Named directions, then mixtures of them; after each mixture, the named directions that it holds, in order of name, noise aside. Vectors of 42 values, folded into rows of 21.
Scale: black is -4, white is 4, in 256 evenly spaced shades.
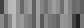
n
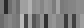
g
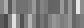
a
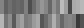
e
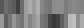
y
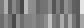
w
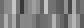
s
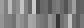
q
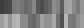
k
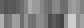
k, y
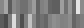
a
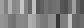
q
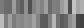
e, s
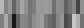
a, k, n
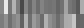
g, s, w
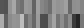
e, g, n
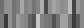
n, s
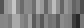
n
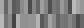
e, q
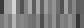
n, s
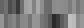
y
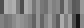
n, w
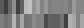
g, s, y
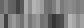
y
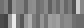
a
